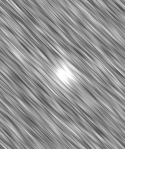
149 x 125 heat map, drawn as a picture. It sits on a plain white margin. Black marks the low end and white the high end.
Average level on the scale: 60%. Bumps: one, in the centre. Slope: none. Grain: diagonal, down to the right. Ninth with the highest average: centre.
